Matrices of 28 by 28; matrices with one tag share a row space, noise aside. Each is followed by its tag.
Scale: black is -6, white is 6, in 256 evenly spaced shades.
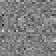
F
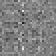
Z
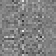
Z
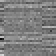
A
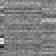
A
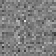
F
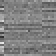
A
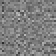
F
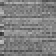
A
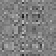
Z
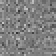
F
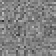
F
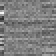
A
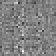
Z
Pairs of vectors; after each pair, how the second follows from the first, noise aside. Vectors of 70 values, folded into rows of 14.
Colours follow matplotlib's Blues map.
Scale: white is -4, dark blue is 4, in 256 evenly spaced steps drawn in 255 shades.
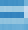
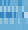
partly zeroed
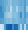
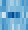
wrapped around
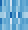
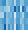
wrapped around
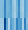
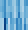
copied
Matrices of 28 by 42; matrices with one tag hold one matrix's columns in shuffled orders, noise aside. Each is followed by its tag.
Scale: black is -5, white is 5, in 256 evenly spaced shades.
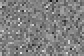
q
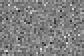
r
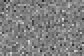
q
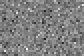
r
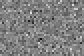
r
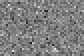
r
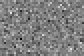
r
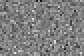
q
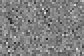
r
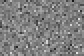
q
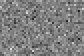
r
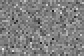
r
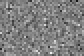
q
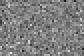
q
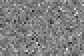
r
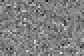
q
